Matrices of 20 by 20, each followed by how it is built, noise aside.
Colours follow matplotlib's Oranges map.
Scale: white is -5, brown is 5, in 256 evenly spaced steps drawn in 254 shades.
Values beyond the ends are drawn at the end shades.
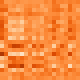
low rank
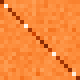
diagonal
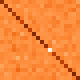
diagonal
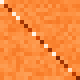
diagonal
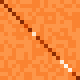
diagonal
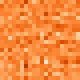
low rank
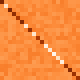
diagonal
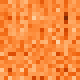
low rank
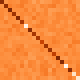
diagonal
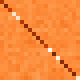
diagonal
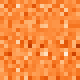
low rank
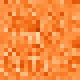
low rank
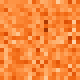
low rank
